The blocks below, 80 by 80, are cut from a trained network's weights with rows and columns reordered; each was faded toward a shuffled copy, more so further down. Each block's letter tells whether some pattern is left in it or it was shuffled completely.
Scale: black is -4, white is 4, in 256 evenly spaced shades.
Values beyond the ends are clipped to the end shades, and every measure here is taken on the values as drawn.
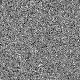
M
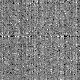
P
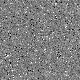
M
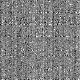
P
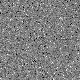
M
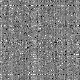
P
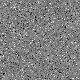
M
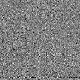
P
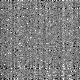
P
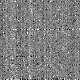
P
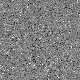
M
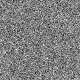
M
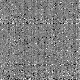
P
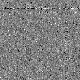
P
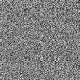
P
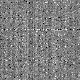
P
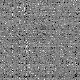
P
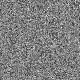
M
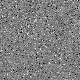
M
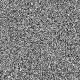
M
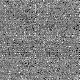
P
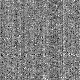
P
